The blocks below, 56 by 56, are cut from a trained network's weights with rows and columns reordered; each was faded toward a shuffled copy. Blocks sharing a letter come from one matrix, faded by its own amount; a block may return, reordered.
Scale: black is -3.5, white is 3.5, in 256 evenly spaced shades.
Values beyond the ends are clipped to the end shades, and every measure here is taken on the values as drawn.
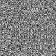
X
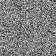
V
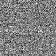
V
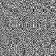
X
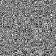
X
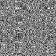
X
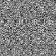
X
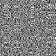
X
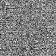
V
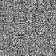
X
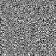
X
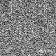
V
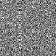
X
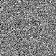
V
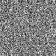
V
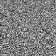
X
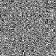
X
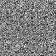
V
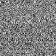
V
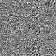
X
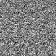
V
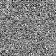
V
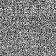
V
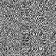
X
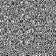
X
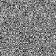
X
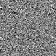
V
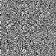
X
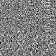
X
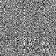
X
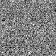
V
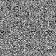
V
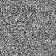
V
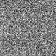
V
